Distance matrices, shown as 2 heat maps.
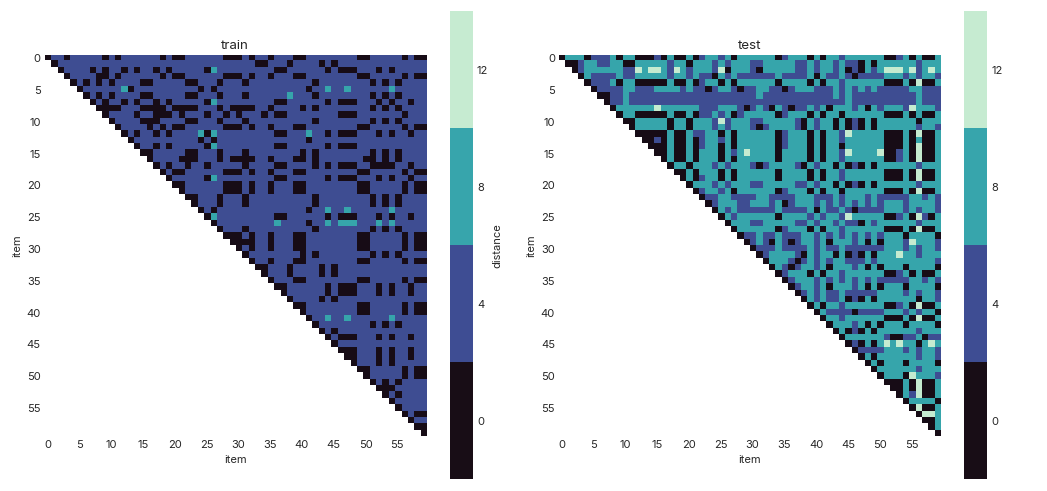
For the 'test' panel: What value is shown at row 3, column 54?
4
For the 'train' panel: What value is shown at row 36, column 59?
4
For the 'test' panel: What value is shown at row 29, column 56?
8
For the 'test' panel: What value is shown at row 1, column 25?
8
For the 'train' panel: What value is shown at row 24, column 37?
4
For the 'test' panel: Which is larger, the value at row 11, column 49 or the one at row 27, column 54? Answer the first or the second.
the second
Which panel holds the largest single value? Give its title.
test
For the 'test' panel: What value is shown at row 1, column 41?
8
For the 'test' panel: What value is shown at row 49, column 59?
8
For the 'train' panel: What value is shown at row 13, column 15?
4
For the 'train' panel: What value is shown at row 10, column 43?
4
